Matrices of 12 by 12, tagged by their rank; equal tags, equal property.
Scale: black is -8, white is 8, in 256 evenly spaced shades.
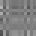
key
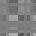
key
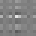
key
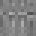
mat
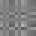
key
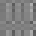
key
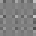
key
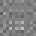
mat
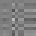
key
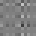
key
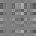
key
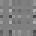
key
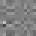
mat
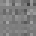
mat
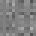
mat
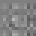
mat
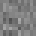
mat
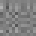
mat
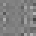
mat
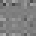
mat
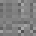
mat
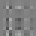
key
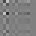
key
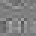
mat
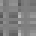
key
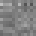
mat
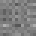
mat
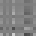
key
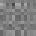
mat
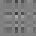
key
